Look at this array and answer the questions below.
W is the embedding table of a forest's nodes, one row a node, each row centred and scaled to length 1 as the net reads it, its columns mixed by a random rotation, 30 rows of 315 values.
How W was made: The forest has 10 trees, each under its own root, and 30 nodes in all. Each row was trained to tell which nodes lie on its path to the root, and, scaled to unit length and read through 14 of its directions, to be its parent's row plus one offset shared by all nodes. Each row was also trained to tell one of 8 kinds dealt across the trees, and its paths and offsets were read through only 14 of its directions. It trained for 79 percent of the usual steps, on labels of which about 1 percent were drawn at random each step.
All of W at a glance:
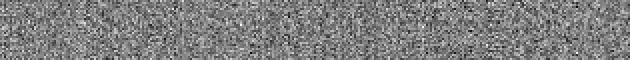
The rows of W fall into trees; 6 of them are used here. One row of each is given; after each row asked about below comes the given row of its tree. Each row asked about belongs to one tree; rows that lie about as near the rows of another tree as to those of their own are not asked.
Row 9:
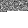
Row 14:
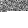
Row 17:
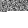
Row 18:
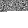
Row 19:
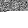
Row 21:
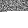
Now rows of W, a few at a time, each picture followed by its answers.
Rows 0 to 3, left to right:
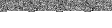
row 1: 19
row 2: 17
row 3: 19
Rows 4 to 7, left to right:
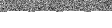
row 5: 21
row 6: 21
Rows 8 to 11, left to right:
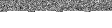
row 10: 9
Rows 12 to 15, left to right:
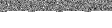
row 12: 17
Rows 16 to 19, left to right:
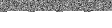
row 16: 14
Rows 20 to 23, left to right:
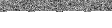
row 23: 21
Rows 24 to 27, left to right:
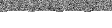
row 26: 18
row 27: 19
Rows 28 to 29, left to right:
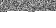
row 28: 14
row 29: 9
